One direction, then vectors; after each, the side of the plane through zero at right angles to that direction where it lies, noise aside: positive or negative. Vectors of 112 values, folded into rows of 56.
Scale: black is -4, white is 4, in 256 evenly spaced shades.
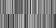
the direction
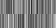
negative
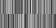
positive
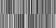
negative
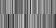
positive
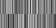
positive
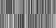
negative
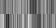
positive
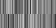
positive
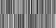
negative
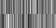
negative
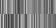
positive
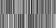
negative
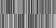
negative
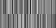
positive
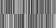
negative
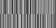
positive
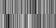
positive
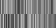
positive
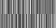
negative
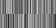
positive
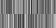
negative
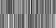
negative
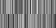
positive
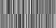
negative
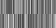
negative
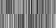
negative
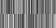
negative
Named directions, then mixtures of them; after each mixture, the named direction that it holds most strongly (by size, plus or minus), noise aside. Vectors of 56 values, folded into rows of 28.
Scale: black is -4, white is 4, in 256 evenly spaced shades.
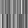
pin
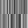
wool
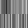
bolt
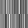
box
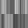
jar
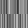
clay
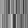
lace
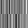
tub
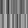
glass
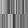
lace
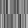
clay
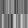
jar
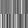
pin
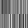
bolt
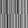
clay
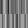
glass
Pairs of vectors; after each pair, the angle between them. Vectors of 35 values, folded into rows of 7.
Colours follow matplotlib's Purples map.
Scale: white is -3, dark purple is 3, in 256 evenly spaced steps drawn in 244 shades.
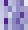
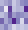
orthogonal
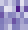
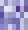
nearly parallel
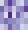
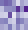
partly aligned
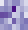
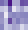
partly opposed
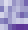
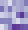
nearly parallel
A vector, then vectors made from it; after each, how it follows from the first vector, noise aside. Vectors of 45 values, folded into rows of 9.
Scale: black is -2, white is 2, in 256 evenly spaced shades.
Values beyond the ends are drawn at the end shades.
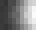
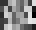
sign-scrambled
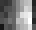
wrapped around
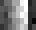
wrapped around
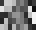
sign-scrambled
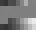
partly zeroed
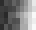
wrapped around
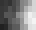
wrapped around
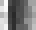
wrapped around
